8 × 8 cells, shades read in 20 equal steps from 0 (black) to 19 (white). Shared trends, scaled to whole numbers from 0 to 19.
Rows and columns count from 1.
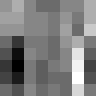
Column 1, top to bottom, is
11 12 11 8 6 4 5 8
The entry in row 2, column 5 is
9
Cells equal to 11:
5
